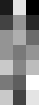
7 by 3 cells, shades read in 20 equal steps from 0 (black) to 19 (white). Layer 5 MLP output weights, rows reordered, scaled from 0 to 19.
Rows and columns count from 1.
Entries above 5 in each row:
1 1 3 3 3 3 2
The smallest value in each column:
2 5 0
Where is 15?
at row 5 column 1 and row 7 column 1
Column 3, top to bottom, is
0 3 8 11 14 19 17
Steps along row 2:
up down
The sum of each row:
19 19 32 31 39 35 37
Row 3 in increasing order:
8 11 13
